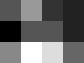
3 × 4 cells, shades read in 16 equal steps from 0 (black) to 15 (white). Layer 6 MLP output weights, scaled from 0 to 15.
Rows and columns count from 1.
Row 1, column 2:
9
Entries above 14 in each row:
0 0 1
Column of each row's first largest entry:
2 2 2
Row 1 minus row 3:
-3 -6 -10 -4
